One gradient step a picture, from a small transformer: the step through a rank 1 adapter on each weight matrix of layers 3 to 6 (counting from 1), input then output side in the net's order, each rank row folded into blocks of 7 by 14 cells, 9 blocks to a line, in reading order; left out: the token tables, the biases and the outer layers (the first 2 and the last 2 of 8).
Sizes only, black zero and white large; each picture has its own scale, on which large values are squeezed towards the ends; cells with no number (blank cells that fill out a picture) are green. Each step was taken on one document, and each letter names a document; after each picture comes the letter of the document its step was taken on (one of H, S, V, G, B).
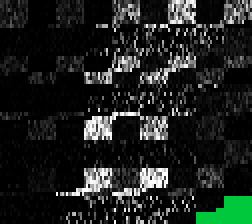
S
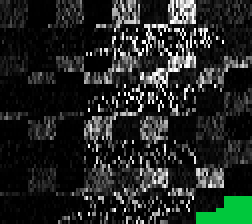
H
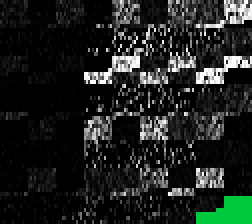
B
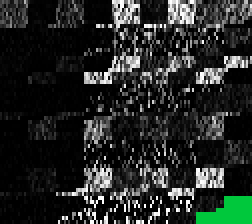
B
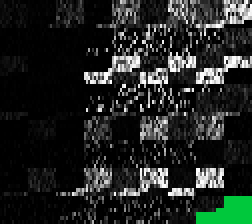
B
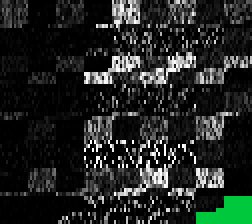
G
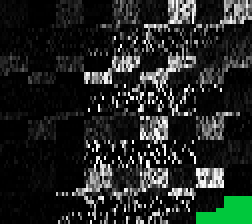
H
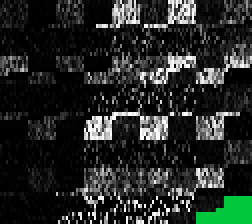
H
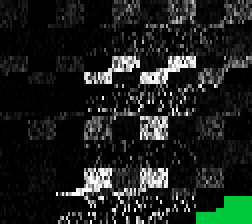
S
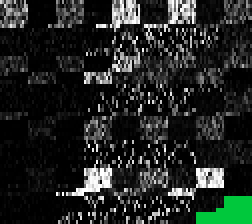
H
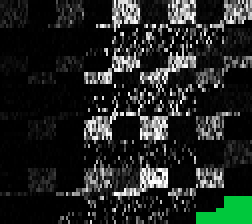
S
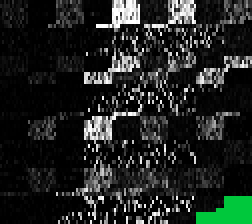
H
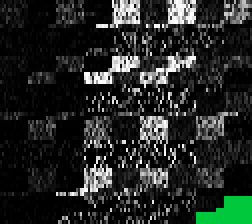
G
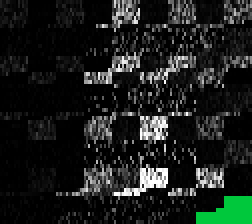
S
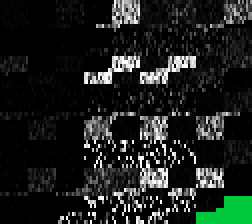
S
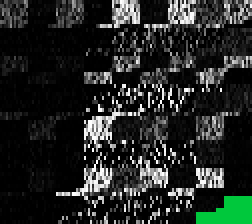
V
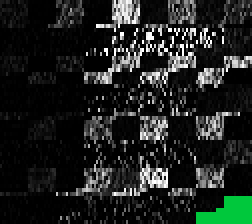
S
